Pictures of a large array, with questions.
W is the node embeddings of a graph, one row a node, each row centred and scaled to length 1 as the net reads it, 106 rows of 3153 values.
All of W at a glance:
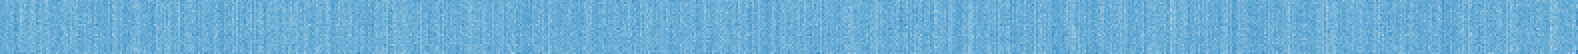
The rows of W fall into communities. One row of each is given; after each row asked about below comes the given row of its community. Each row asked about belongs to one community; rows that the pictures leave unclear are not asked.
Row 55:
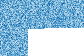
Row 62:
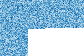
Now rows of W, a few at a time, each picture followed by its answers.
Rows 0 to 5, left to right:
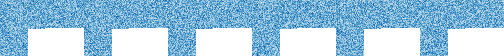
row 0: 55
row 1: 55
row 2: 55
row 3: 62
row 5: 62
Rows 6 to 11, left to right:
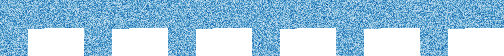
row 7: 62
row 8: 55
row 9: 55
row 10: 62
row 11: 55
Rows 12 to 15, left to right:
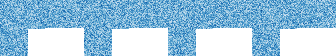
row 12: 55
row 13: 55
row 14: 62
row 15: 55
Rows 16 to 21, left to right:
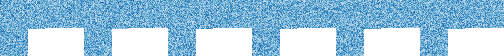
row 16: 55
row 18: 55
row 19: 62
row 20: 62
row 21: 62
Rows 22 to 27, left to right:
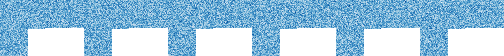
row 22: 62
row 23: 55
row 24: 55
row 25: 55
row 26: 62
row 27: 62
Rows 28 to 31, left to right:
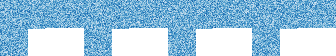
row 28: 62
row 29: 55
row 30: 55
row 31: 62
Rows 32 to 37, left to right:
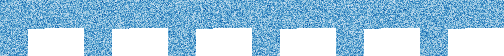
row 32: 55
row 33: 62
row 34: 55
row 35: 62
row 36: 55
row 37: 55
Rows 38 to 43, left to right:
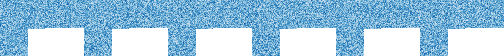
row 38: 62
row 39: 62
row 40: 62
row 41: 55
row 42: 62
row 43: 62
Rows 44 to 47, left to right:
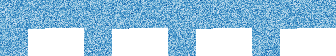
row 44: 62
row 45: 62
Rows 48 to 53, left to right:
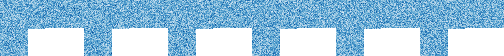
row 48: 62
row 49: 62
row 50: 62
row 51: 55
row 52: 55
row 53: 55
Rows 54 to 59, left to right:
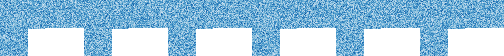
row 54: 62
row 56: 55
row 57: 62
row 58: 55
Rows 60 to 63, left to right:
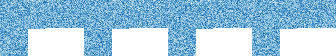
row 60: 55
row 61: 55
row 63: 62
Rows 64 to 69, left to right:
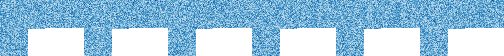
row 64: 55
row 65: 55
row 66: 62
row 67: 55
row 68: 55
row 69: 55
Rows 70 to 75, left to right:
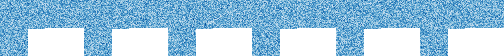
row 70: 55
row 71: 55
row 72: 62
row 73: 55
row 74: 62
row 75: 55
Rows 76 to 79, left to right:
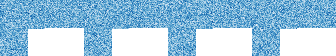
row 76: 55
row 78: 55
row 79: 62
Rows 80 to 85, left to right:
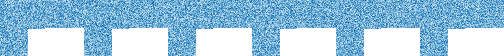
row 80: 55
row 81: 62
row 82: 62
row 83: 55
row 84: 62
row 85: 55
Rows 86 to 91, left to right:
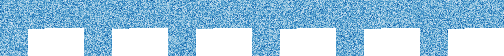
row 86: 55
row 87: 62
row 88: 62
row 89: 55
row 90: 55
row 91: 55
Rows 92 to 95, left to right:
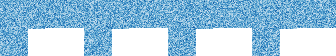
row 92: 55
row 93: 62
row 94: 62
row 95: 55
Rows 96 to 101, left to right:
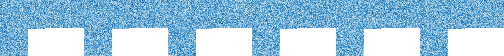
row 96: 55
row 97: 62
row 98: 55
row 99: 55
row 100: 62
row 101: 55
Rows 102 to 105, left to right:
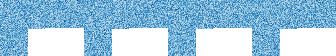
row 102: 62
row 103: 55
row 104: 62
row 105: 55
